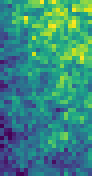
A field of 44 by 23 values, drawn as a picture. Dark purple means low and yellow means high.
The field climbs toward the top right. Overall the values sit about 50% of the way up the scale. The histogram is bell-shaped. The halves do not mirror each other. The ninth with the lowest average is the bottom left.
